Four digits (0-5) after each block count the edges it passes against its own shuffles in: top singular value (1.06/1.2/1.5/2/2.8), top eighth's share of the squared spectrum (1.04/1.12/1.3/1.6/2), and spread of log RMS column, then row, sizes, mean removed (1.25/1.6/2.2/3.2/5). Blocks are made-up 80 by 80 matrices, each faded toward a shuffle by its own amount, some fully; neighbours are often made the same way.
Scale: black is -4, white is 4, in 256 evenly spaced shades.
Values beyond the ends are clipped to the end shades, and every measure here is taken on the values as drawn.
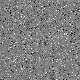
1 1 0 0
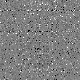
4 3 1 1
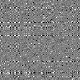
5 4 3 3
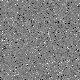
2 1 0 0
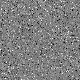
2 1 0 0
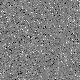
0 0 0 0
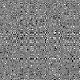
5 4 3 3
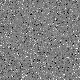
0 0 0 0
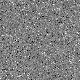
0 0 0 0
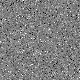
0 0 0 0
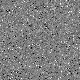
0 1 0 0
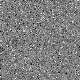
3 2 1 0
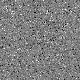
2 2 0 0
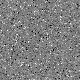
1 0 0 0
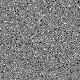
1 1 0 0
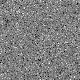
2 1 0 0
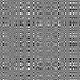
5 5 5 4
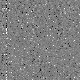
3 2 1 0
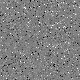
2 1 0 0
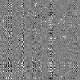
5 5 3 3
